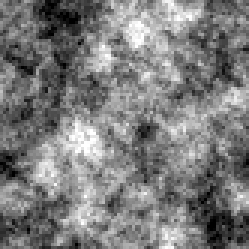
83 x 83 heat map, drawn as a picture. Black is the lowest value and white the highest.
No regular stripes run through it. Neither half mirrors the other. Overall the values sit about 50% of the way up the scale. The top left is the ninth with the lowest average. No row or column stands out.
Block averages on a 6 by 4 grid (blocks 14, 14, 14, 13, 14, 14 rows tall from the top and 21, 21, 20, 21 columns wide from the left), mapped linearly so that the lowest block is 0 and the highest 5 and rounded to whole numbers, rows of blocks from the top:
1152
1241
1333
2522
3321
1330
